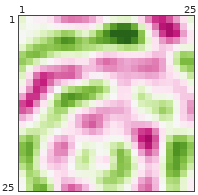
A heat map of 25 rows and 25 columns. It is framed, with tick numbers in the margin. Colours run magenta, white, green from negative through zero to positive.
Rings: centred on the bottom middle. Ninth with the lowest average: top right. Average level on the scale: 50%. Slope: none. Lone odd cells: none.
